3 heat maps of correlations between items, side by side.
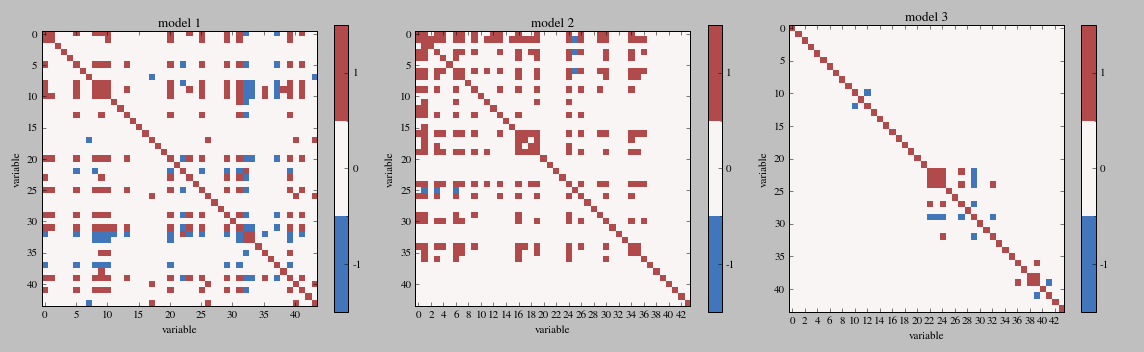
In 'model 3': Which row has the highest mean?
24
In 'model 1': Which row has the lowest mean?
32
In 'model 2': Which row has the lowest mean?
25
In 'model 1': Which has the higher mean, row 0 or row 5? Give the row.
0
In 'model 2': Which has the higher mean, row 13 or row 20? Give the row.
13
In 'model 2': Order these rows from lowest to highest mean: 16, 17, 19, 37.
37, 17, 19, 16
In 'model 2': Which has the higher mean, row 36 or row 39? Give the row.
36
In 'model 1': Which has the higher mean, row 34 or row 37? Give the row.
34
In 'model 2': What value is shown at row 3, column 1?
1
